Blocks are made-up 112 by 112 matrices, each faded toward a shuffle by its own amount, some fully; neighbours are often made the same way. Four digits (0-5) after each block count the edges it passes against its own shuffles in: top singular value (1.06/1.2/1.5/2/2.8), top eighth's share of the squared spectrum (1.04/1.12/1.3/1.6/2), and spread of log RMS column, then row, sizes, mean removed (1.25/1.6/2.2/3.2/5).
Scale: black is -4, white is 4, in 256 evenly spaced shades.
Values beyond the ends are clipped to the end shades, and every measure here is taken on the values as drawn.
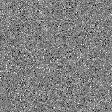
3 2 1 0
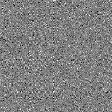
4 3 2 2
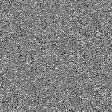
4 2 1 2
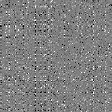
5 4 3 2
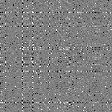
5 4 3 3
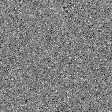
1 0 0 0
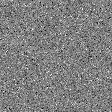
0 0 0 0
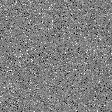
0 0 0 1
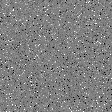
0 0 0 0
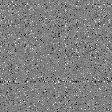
4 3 1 1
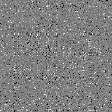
4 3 1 2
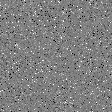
1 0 0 0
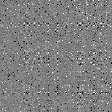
4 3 2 2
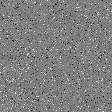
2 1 0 0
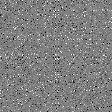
4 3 1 1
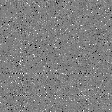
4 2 1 1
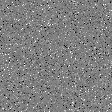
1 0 0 0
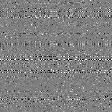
5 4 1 4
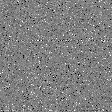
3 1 0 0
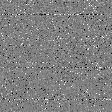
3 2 0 2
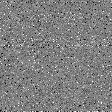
1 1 0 2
